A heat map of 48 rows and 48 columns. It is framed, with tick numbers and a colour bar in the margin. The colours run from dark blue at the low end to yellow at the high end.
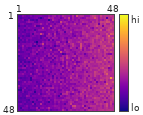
Slope: up to the right. Histogram: bell-shaped. Average level on the scale: 30%. Grain: fine.
